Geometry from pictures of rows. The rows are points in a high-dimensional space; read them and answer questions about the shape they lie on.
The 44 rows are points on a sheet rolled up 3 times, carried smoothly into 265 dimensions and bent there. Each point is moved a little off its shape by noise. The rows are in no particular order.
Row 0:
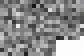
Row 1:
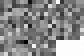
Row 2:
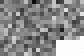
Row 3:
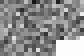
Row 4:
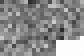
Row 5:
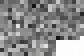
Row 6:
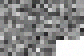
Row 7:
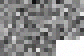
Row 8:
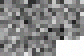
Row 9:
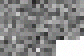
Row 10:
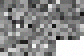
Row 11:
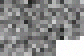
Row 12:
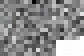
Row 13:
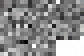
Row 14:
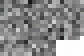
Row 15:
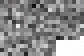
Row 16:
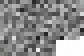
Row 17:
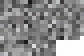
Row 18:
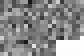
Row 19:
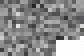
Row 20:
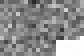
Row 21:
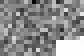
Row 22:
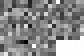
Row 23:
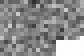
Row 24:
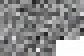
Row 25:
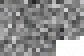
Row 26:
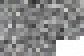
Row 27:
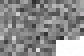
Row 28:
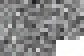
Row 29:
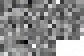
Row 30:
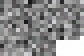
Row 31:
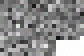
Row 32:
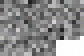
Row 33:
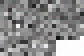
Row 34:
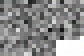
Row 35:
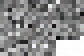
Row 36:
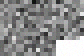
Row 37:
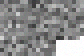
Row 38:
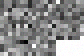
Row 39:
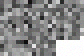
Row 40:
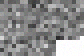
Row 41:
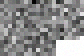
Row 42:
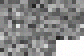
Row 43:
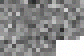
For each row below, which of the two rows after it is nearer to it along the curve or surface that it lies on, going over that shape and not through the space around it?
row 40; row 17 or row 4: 4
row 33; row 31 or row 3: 31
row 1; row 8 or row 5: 8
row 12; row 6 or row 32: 6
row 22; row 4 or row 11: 11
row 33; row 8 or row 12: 12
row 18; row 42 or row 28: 28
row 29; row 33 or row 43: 33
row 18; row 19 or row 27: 27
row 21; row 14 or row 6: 6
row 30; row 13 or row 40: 13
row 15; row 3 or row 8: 3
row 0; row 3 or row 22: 3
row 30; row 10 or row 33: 10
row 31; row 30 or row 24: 24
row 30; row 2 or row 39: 39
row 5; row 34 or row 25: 25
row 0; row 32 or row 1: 32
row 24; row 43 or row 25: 25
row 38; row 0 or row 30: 30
